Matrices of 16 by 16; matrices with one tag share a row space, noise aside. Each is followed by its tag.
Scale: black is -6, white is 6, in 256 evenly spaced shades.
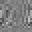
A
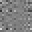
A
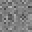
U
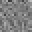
U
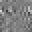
A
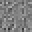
U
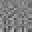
U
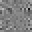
A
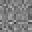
U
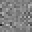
A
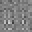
U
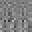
U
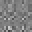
U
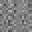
U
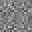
U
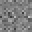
U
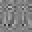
U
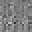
U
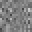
A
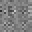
U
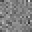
A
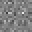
U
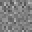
U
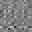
U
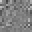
A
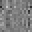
A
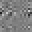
A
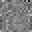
A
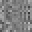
A
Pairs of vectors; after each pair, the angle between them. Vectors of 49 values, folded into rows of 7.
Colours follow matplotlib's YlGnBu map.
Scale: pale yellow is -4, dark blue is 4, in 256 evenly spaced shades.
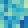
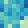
nearly opposite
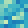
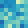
partly opposed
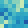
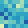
nearly parallel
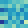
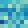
nearly parallel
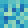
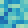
orthogonal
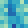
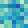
partly aligned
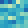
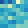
nearly parallel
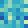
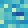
orthogonal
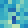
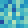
orthogonal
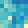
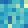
partly opposed
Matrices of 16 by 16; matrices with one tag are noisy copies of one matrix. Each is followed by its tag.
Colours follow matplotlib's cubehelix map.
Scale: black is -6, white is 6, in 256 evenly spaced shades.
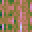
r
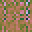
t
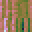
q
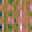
r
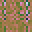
t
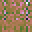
t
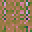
t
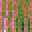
q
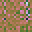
t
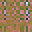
t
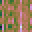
r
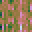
r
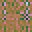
t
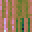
q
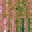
q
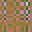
t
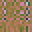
t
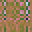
t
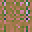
t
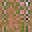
t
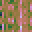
r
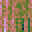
q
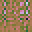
t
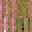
q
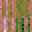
q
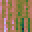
q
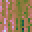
q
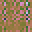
t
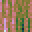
q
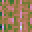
r
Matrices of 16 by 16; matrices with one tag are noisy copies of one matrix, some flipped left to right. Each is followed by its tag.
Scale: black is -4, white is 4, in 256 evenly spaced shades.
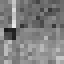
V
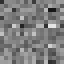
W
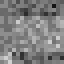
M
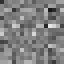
W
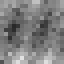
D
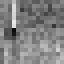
V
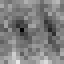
D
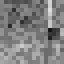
V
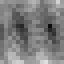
D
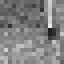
V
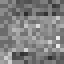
M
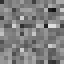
W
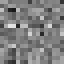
W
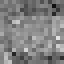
M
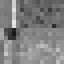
V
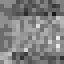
M
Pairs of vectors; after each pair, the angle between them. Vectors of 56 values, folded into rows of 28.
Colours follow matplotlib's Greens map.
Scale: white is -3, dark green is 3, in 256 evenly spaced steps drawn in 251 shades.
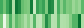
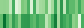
nearly opposite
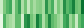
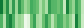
partly opposed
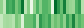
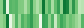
orthogonal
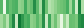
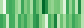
partly aligned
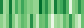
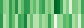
partly aligned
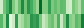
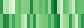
orthogonal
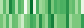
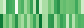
partly aligned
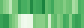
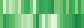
partly aligned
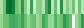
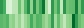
nearly opposite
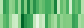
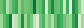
partly aligned
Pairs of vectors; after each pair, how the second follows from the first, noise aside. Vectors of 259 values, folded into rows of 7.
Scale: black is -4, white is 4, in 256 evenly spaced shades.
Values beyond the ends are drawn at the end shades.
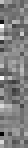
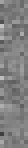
shrunk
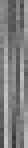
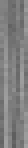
shrunk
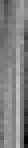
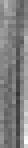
negated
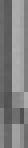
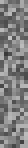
shuffled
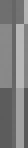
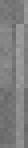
shrunk
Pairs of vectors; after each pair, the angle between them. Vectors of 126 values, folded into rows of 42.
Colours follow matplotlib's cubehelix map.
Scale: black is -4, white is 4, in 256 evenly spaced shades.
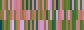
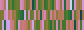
orthogonal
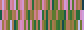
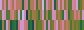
orthogonal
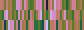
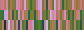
nearly parallel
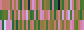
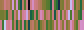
nearly parallel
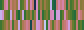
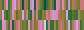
partly aligned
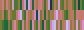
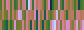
nearly parallel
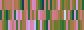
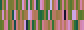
partly opposed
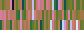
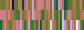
nearly parallel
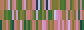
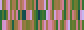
partly aligned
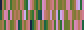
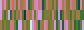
nearly opposite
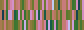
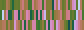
nearly opposite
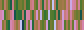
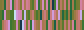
nearly opposite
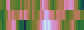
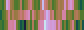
nearly parallel
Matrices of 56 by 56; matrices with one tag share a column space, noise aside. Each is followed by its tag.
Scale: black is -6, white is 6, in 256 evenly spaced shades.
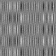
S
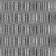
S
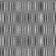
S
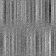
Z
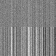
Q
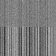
Q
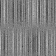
Z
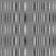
S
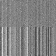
Q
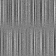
Z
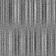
Z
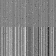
Q
